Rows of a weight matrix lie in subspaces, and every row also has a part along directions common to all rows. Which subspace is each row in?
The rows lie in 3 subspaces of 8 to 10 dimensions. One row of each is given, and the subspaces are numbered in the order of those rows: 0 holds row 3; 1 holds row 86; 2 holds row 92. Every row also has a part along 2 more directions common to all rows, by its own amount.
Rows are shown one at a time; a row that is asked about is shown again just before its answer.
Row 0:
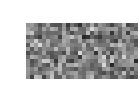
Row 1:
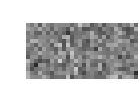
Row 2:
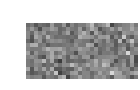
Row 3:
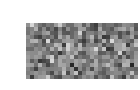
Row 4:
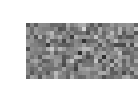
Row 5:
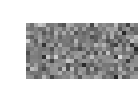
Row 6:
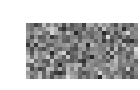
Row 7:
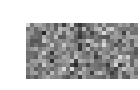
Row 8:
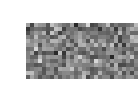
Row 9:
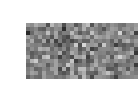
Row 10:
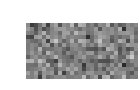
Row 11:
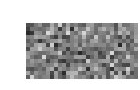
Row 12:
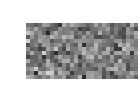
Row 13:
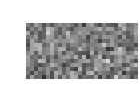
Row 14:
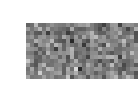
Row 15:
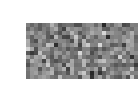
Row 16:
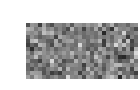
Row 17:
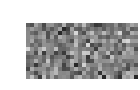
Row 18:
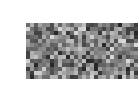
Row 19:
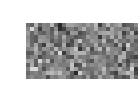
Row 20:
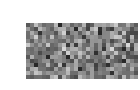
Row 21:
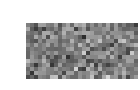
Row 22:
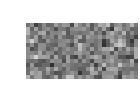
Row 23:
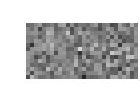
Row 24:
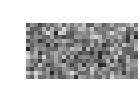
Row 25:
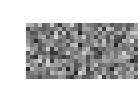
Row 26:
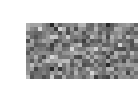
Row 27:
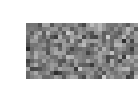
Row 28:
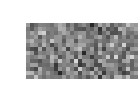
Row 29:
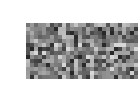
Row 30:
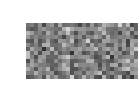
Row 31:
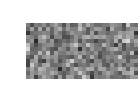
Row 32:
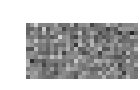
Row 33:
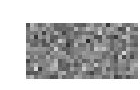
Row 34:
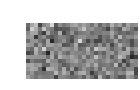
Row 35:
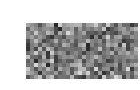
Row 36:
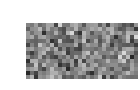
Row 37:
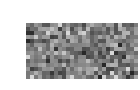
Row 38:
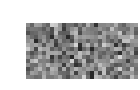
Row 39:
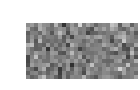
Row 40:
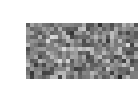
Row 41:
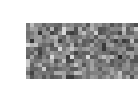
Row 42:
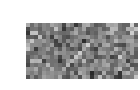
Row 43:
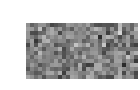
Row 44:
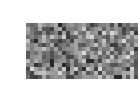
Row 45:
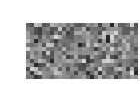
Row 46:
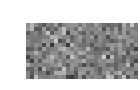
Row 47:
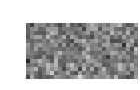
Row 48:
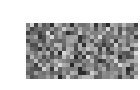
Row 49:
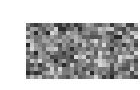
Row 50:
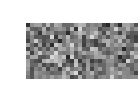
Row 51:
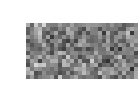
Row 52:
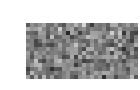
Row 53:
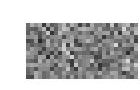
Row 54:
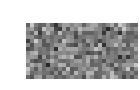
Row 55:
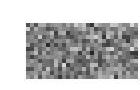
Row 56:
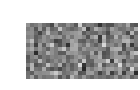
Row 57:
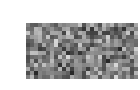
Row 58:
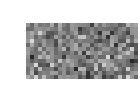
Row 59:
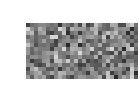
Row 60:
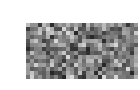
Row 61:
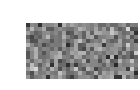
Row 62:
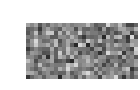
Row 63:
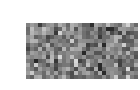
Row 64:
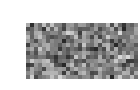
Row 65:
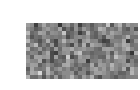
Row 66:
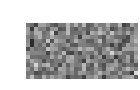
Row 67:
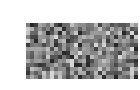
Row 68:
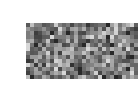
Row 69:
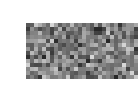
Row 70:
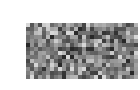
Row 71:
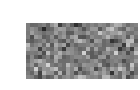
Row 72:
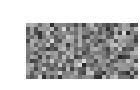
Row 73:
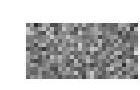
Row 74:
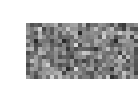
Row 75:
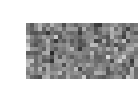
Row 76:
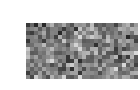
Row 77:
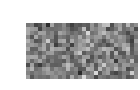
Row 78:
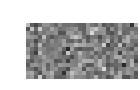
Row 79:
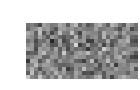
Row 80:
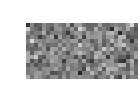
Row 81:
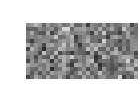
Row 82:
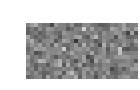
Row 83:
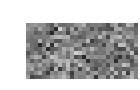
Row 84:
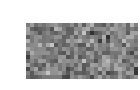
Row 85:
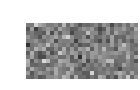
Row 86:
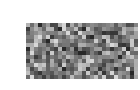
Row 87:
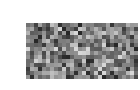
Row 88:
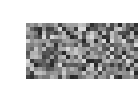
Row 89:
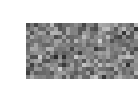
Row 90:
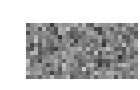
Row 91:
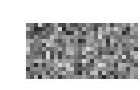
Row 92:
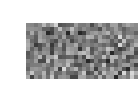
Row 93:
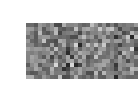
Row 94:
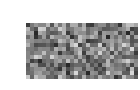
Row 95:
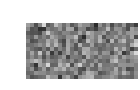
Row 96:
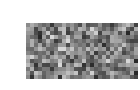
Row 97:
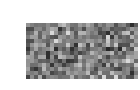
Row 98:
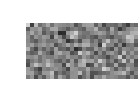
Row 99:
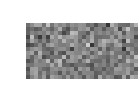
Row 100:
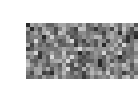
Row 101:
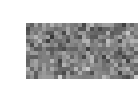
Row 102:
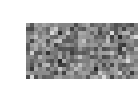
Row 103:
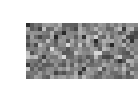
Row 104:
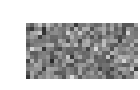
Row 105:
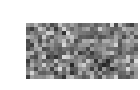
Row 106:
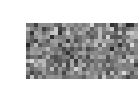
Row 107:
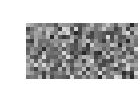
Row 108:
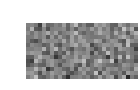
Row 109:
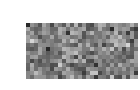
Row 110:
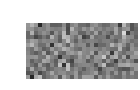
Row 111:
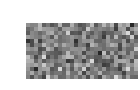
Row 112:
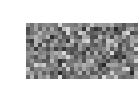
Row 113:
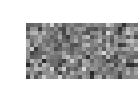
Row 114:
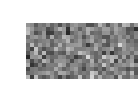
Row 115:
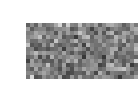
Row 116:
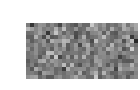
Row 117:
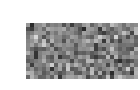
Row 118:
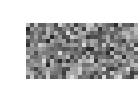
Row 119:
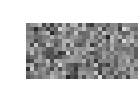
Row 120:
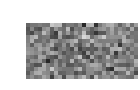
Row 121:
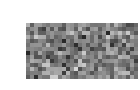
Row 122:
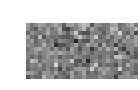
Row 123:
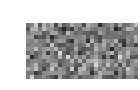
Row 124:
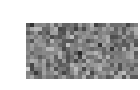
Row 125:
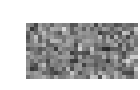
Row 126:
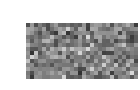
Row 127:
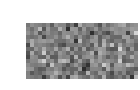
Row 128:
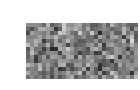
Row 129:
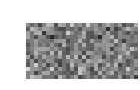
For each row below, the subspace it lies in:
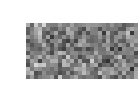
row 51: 2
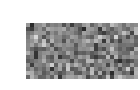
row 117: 0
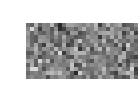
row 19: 0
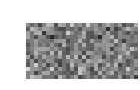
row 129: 0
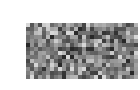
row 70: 1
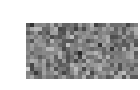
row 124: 1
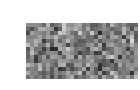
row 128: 1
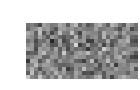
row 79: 0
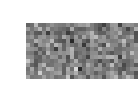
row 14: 1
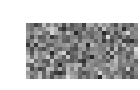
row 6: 1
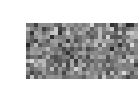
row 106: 0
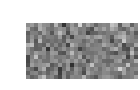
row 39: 2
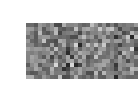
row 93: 0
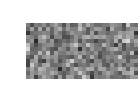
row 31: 2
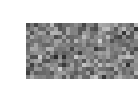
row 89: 2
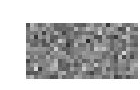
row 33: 0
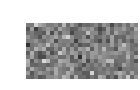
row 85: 2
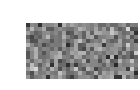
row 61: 0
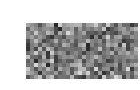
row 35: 0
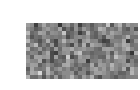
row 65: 1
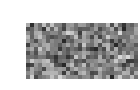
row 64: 0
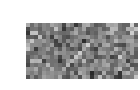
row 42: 2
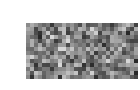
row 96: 2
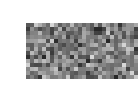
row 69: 2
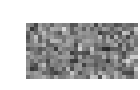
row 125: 0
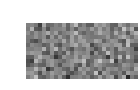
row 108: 1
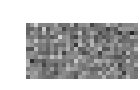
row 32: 0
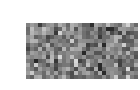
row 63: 0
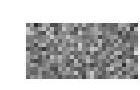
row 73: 2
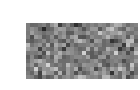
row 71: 0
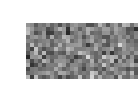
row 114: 2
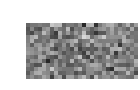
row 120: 2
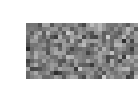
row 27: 1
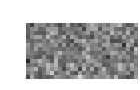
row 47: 0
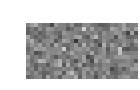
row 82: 2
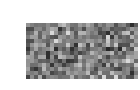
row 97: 0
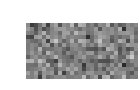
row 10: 0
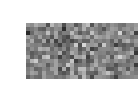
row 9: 2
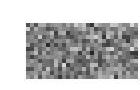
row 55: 2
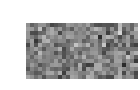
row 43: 2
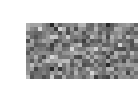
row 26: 2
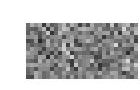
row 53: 1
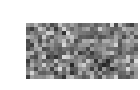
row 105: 1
